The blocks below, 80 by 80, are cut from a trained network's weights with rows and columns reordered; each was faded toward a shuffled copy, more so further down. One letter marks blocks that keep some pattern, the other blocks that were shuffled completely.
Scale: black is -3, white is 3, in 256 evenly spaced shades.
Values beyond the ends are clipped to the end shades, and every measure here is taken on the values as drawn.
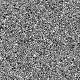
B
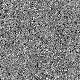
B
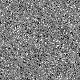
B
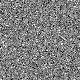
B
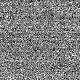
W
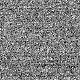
W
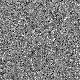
B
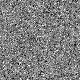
B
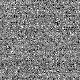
W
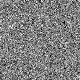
W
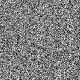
W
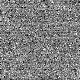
W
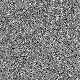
B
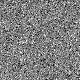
B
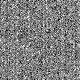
W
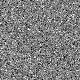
B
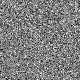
B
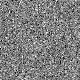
B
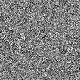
W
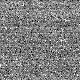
W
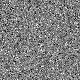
B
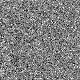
B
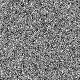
B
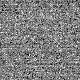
W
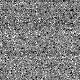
W
